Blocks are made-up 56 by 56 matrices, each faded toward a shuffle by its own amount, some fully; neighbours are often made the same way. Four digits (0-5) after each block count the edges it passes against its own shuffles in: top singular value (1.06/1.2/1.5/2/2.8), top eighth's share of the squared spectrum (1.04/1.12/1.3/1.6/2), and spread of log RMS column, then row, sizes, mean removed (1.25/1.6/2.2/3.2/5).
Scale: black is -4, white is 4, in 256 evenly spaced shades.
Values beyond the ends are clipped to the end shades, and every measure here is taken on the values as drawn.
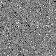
0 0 0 0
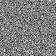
0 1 0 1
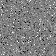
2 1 0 0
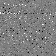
2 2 0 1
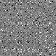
4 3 1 1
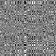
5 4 3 2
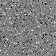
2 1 0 0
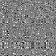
4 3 2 2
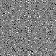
3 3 1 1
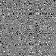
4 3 1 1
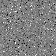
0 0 0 0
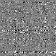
2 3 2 3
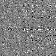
2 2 2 2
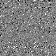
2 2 0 2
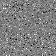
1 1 0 1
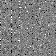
2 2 2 0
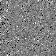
1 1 1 0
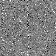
1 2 2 0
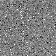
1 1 1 0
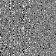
2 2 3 0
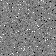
0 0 0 0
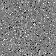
0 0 1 0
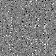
1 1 1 0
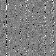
3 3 2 0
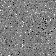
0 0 0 0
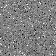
0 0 0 0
